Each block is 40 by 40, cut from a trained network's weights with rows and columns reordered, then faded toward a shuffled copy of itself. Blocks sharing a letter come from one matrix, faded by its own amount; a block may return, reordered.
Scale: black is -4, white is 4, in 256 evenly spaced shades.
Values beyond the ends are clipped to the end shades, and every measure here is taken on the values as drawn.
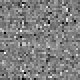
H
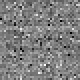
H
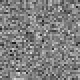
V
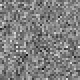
V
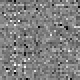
H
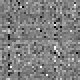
H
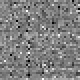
H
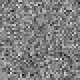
V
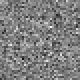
V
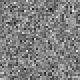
V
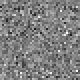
V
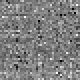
H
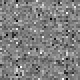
H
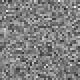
V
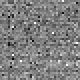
H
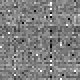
H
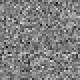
V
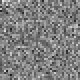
V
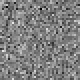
V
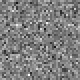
V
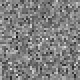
V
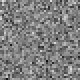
V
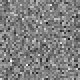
V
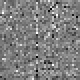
H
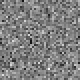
V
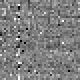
H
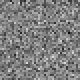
V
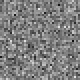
V
